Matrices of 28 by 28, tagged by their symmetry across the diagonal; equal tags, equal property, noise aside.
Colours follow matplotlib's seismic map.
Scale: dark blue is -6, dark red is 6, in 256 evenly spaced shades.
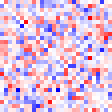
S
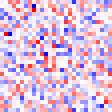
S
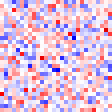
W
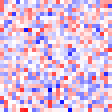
W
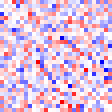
S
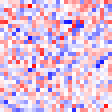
W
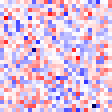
W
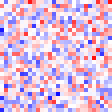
S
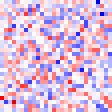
S
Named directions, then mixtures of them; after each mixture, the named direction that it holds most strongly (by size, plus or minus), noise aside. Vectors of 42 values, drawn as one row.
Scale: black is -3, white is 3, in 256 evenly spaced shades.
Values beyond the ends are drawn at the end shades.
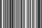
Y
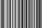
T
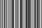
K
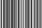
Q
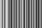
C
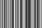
K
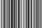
Q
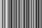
C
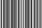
Q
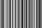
T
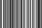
Y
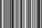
Y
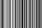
T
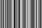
K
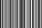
Q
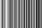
C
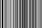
Q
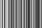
C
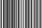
Q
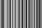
T
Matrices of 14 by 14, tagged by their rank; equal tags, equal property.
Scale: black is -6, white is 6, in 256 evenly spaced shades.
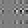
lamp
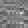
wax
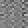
wax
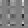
lamp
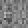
wax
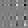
lamp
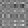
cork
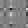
lamp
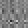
cork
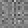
cork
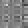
cork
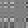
lamp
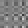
lamp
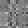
wax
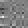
cork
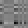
lamp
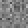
wax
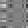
lamp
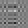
lamp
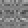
cork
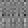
cork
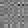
cork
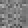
wax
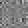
wax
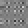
cork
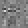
cork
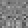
wax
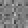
wax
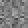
wax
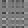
lamp
